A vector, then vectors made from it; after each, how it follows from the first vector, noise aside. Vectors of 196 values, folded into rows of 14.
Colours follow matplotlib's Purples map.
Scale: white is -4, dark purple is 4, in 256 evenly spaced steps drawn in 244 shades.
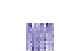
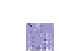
partly zeroed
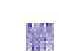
copied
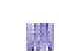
reversed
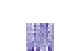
reversed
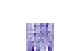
reversed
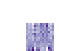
reversed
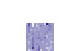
partly zeroed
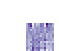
copied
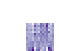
reversed
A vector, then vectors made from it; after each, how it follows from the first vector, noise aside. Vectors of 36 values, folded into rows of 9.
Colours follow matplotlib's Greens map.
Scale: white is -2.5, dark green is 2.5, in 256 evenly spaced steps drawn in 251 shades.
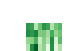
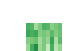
shrunk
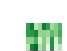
copied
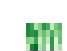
copied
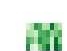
negated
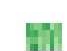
shrunk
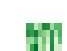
copied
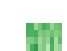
shrunk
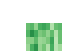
shrunk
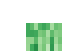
shrunk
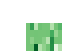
partly zeroed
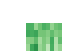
shrunk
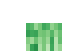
shrunk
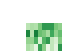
sign-scrambled
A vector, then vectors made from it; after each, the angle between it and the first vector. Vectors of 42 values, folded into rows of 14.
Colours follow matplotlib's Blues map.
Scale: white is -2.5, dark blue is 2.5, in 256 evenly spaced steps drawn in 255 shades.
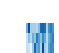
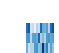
partly aligned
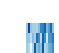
nearly parallel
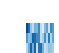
orthogonal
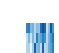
nearly parallel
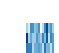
partly opposed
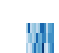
nearly parallel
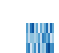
orthogonal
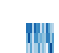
orthogonal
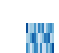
orthogonal
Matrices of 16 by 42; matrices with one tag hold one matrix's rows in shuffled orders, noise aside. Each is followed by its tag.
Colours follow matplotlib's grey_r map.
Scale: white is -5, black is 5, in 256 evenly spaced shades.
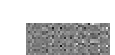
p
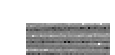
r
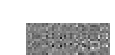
p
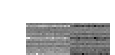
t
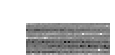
r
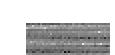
r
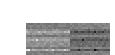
t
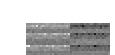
t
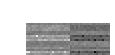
t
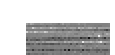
r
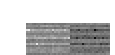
t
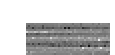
r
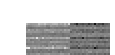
t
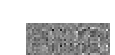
p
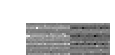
t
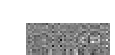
p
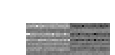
t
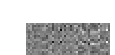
p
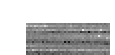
r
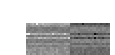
t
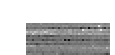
r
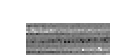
r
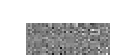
p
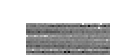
r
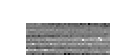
r
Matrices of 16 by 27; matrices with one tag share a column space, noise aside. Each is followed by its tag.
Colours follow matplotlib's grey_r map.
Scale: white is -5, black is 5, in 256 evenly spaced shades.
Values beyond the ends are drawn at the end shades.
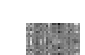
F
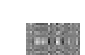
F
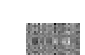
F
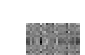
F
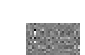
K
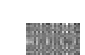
F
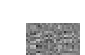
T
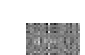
F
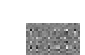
K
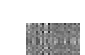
F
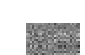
T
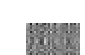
F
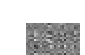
T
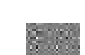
K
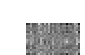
F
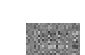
T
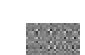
K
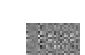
T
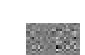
K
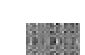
F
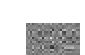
K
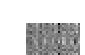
F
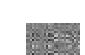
T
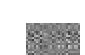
T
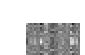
F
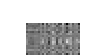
F
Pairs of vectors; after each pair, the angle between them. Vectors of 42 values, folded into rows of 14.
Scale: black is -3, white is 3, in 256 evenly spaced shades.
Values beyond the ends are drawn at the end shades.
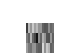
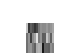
nearly opposite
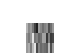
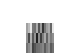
orthogonal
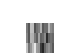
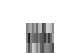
partly aligned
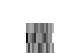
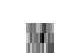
orthogonal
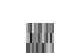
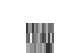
nearly opposite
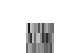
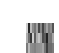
nearly parallel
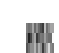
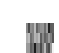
partly opposed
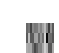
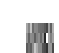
nearly opposite
